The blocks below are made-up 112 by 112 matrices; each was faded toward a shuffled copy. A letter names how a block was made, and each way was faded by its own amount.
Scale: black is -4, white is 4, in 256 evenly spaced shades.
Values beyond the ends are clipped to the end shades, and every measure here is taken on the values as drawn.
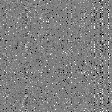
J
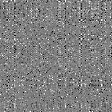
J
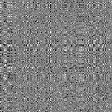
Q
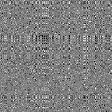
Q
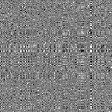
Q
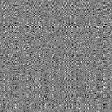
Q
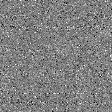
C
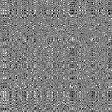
Q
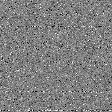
C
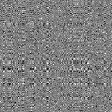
Q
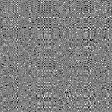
Q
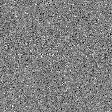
C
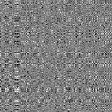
Q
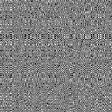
Q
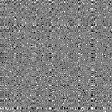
Q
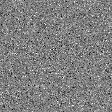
C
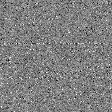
C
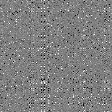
J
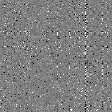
J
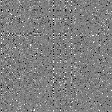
J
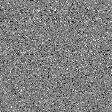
C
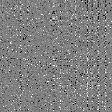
J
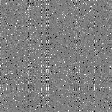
J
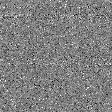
C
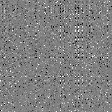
J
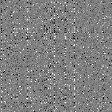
J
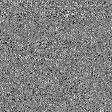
C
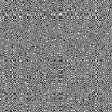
Q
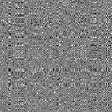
Q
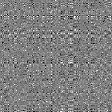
Q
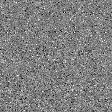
C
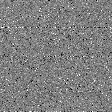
C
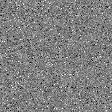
C
